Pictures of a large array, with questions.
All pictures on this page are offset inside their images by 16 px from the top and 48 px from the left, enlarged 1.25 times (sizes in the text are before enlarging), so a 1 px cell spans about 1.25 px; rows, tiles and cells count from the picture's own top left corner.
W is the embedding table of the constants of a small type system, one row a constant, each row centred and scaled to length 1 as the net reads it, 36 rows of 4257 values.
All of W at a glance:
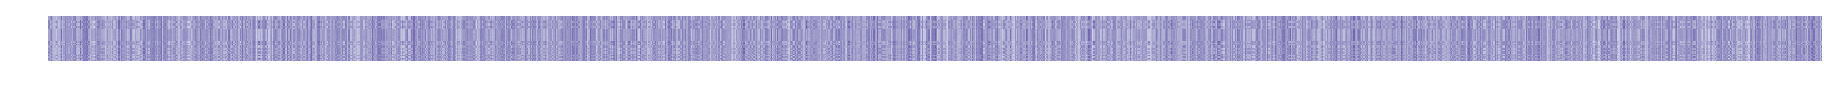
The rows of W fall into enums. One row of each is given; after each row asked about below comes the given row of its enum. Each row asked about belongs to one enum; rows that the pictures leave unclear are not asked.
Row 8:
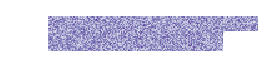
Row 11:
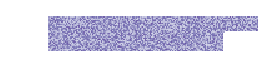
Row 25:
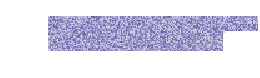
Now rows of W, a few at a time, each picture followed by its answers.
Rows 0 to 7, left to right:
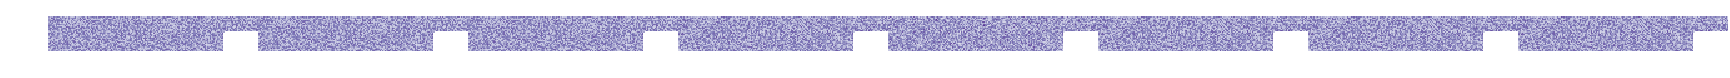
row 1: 11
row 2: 11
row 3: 25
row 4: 8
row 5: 25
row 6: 25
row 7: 25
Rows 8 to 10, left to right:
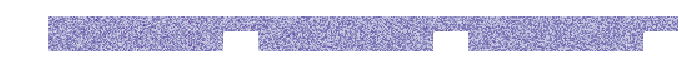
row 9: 25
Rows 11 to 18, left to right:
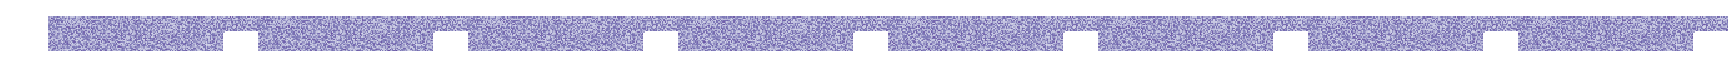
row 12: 11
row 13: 11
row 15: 11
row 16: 11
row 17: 11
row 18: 11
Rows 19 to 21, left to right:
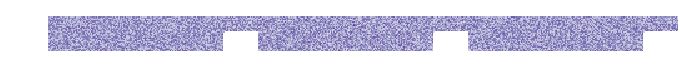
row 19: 11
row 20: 8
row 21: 25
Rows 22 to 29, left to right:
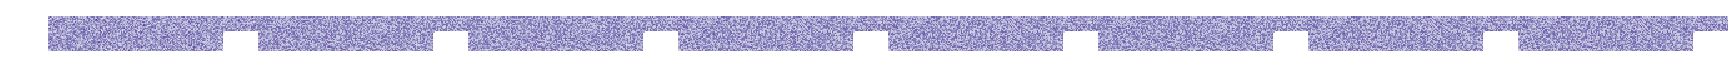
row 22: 8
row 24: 11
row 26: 25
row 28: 25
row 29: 25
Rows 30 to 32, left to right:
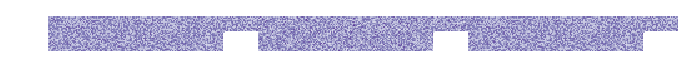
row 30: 11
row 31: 8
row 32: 11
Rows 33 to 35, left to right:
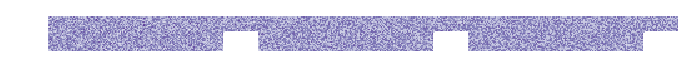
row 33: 8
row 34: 25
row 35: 11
